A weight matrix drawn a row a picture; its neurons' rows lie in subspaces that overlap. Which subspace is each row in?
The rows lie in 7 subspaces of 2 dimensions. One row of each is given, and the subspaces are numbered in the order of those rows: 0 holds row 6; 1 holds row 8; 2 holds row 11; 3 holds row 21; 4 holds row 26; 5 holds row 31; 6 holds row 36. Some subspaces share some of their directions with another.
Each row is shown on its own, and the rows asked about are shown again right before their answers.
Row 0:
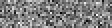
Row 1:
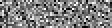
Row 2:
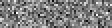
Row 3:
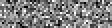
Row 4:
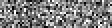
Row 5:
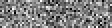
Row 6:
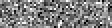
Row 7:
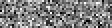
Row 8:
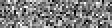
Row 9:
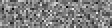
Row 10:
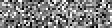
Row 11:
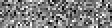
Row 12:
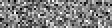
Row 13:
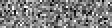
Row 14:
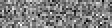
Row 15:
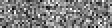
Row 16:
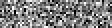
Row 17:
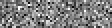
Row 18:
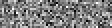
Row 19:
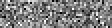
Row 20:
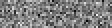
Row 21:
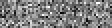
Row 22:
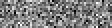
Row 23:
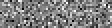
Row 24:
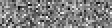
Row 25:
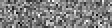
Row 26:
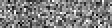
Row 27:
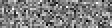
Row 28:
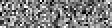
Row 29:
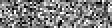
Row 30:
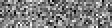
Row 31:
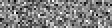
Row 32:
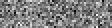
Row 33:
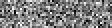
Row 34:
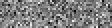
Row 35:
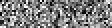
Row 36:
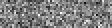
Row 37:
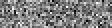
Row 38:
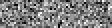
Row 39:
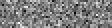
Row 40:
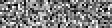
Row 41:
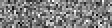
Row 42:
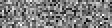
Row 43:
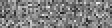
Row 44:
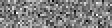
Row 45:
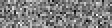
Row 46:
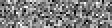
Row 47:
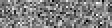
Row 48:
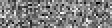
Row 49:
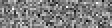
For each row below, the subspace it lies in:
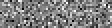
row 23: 2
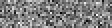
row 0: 6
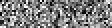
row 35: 6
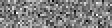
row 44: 5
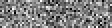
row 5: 1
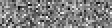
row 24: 3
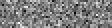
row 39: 1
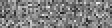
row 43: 3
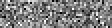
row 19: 4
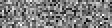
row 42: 5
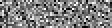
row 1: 5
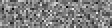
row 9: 4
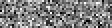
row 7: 6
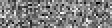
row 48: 3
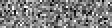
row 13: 6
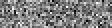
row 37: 4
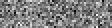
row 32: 2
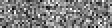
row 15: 1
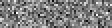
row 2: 5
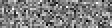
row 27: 4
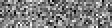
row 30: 2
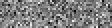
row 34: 2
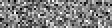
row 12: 5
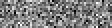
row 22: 2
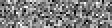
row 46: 1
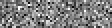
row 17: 3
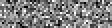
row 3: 1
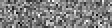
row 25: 3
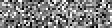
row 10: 2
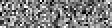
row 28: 6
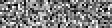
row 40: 0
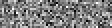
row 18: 4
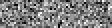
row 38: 0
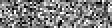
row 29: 0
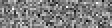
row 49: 4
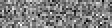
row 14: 5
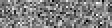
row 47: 0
